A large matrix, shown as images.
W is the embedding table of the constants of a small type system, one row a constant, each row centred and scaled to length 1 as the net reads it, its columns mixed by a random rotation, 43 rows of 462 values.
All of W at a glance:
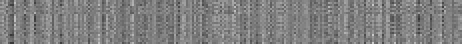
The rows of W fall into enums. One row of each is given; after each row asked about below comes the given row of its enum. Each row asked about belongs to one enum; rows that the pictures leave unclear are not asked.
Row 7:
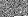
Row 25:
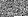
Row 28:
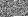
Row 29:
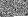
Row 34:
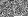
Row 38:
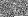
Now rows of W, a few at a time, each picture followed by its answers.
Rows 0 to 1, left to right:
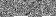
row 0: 29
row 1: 34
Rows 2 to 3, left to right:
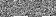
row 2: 28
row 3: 25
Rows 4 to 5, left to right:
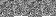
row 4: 34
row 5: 34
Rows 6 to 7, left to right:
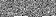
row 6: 25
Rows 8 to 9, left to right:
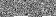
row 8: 29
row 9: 38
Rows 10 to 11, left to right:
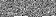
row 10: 25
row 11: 7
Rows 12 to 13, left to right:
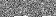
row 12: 7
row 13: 38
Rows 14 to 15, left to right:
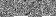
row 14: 29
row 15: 34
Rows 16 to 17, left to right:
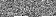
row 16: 25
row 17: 28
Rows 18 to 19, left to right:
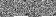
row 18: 29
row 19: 28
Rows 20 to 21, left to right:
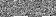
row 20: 28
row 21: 25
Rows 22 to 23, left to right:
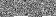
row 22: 29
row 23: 38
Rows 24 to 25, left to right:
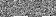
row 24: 28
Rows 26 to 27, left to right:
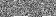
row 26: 28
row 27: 38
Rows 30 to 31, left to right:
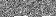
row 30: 7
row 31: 34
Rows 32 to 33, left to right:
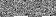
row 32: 29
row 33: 25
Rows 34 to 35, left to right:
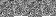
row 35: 34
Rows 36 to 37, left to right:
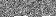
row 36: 7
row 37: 34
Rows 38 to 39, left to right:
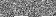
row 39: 28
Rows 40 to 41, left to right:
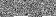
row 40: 29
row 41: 38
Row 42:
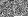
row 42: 34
